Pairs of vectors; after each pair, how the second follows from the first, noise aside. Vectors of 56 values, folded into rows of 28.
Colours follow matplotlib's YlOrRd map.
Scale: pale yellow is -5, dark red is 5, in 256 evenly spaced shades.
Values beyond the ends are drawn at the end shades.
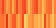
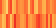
shuffled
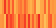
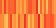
sign-scrambled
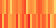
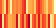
scaled up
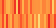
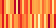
scaled up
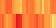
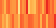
shuffled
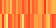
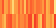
shuffled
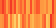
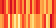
scaled up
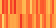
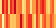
scaled up
